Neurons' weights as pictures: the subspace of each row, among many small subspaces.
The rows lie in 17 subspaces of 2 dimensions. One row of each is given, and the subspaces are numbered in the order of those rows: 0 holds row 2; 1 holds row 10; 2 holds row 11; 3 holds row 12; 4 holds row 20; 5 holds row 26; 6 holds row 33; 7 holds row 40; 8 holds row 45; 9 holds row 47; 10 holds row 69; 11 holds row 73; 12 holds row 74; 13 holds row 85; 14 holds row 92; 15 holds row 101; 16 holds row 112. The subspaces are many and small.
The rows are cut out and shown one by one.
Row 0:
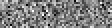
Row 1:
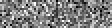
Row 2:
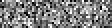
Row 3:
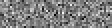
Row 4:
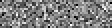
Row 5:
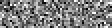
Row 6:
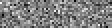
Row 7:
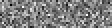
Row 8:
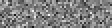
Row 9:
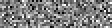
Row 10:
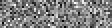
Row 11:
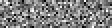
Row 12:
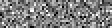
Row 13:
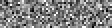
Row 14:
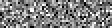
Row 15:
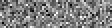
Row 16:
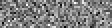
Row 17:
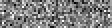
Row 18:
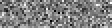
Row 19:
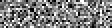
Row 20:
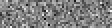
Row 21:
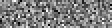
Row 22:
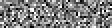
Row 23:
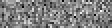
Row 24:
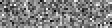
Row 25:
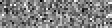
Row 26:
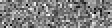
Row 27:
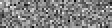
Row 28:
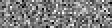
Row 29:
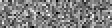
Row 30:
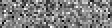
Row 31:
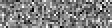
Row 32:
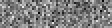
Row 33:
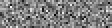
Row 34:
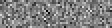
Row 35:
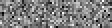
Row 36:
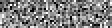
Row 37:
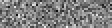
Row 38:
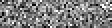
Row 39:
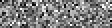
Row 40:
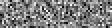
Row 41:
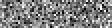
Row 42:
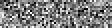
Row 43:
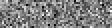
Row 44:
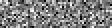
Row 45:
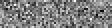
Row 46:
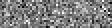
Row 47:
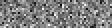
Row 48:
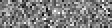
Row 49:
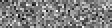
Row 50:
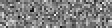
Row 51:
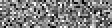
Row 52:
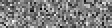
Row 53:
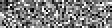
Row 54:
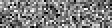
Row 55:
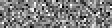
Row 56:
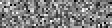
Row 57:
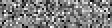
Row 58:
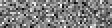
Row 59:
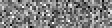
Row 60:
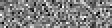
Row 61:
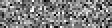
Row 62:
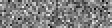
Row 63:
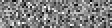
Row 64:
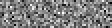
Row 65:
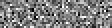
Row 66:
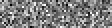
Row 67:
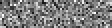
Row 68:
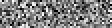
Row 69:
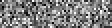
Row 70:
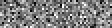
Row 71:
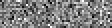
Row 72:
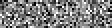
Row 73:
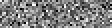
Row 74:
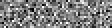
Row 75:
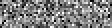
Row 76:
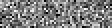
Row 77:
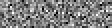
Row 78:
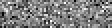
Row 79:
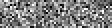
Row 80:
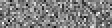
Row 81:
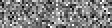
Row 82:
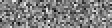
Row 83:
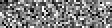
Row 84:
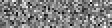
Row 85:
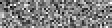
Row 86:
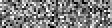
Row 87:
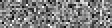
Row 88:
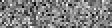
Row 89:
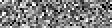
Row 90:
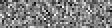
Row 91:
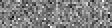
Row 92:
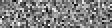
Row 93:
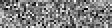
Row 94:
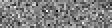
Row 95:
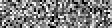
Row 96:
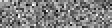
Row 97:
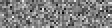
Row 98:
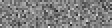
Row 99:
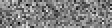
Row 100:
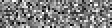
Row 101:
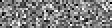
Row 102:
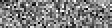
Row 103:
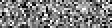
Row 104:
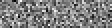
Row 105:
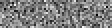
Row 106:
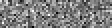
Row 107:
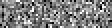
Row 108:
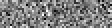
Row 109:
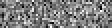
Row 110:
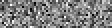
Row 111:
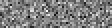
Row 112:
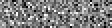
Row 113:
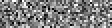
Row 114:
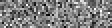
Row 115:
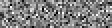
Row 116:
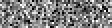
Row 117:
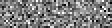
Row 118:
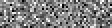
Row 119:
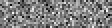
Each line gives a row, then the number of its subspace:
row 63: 16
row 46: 6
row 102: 8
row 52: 0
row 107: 0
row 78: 8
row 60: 5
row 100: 16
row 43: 4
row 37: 8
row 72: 7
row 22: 12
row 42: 8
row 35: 5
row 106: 2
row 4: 15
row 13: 2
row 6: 13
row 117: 7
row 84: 16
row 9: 7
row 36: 15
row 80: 1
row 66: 10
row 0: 4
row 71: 12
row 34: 7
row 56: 14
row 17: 1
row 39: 11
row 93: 8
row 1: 5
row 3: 6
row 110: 10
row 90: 7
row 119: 2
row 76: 15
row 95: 1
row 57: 9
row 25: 14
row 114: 5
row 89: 11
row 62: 5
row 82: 14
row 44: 2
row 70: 9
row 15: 3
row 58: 9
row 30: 9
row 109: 0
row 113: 16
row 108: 4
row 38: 8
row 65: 12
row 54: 15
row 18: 13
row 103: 13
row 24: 14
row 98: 15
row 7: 10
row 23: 0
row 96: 11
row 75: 9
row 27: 13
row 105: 15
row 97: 6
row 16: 1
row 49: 11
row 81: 12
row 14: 3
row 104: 14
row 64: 7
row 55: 5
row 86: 1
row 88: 10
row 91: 12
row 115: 6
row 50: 0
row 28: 6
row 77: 6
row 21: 14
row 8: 2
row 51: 1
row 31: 0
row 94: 11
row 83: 4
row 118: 9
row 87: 12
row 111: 3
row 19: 12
